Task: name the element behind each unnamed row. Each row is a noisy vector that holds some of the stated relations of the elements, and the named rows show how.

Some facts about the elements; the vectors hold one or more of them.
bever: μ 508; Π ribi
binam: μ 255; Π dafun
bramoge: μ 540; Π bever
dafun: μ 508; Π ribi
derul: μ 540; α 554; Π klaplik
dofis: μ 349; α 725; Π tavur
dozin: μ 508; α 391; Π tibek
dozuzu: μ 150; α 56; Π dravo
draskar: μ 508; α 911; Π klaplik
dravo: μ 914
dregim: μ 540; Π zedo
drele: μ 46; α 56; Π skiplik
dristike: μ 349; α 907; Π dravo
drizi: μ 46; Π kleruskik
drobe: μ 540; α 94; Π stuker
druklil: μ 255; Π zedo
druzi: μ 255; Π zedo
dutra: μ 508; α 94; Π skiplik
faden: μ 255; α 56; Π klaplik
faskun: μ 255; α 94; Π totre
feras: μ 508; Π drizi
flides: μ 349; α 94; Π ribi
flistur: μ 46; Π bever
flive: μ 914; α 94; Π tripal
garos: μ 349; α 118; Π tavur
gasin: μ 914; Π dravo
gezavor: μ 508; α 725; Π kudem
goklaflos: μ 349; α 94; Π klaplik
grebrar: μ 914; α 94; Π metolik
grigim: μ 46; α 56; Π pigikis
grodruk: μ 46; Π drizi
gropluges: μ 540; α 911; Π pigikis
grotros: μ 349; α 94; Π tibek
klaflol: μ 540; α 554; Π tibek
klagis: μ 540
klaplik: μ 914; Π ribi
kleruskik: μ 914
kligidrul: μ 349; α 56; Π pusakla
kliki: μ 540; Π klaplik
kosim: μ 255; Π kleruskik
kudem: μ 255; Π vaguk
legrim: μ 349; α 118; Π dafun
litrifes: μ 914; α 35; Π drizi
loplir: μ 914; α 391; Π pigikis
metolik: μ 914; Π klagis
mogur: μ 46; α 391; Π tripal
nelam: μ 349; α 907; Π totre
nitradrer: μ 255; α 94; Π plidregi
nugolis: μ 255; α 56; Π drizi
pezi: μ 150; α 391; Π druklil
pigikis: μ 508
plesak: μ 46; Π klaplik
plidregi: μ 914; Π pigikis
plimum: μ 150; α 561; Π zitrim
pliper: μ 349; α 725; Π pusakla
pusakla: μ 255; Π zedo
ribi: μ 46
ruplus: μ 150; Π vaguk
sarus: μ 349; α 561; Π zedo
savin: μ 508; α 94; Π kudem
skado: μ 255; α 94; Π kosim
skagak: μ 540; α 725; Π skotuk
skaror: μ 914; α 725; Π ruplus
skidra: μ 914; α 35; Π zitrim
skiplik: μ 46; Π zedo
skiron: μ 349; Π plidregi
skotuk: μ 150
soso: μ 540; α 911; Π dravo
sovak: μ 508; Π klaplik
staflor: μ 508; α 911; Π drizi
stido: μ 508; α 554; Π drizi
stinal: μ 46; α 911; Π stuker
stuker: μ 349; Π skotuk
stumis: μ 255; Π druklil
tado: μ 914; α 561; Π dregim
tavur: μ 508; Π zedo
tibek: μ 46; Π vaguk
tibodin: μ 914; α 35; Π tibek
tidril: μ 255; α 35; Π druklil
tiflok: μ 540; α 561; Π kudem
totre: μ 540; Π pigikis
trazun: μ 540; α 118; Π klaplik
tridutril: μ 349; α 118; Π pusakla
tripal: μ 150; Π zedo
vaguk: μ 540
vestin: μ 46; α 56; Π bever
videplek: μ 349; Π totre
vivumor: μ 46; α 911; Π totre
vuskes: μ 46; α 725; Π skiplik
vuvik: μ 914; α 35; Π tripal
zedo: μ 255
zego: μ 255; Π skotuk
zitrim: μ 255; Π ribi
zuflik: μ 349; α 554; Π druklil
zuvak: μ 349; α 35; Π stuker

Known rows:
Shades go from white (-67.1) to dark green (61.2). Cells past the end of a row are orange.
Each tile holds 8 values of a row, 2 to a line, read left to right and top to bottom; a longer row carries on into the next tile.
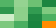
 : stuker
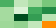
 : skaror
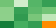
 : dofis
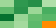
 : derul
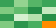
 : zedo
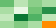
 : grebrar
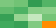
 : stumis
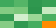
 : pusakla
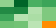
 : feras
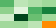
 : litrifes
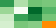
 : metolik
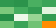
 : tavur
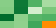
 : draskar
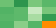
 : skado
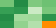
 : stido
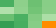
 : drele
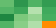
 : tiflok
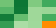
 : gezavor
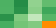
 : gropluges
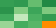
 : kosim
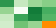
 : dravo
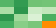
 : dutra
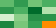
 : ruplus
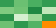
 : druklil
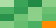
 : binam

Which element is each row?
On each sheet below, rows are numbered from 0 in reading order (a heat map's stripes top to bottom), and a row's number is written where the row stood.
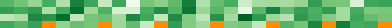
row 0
skotuk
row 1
sovak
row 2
tado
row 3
staflor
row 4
loplir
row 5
legrim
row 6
sarus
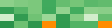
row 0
grotros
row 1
tidril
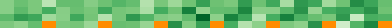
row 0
vestin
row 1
stinal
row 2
vivumor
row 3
plimum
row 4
skagak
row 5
faden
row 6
zitrim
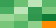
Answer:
drizi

